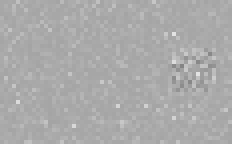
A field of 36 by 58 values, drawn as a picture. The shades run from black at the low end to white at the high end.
The values are skewed, with a long tail toward high values. Neither half mirrors the other. An odd patch, rougher than its surroundings, sits in the middle right. Fine speckle covers the field. Values change most from cell to cell in the middle right. No regular stripes run through it. No single row or column stands out from its neighbours.
